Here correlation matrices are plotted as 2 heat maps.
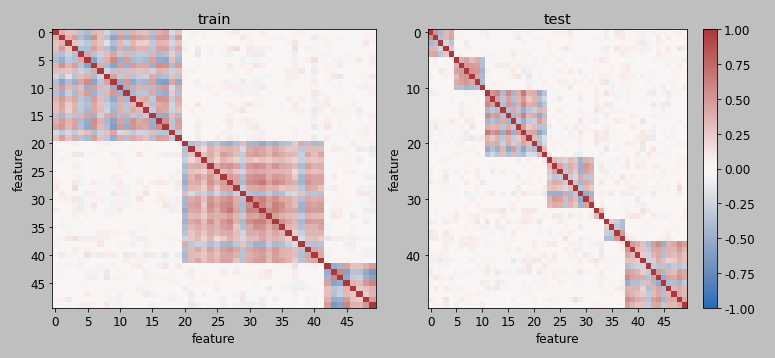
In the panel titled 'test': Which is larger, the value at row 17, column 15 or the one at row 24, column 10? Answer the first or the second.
the first
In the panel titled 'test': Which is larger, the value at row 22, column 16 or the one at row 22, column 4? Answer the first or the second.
the first
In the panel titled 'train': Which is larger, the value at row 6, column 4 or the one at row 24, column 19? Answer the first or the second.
the second
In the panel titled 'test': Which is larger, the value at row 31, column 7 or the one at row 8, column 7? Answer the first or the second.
the second
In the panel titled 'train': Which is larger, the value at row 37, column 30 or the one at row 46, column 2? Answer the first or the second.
the first
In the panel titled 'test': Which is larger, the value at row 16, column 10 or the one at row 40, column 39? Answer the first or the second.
the second
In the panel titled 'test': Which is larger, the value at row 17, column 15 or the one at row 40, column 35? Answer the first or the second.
the first
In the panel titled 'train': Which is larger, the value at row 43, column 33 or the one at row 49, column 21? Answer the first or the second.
the first
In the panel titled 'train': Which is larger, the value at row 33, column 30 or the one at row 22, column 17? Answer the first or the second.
the first
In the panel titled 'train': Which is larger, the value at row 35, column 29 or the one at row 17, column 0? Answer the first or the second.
the second
